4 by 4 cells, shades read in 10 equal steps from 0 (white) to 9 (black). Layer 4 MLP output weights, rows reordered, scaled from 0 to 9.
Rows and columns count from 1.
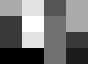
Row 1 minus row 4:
-6 -8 1 -5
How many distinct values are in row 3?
3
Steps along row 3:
down up up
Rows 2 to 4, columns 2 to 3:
0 5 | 1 5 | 9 5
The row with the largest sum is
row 4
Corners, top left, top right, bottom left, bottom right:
3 3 9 8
